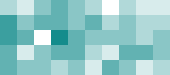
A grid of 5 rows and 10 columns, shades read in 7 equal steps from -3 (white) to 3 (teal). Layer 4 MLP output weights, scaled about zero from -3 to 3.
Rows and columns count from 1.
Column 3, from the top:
0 1 -3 0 0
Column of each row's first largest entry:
4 1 4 1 1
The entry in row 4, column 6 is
-1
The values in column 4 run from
-1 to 3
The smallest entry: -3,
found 2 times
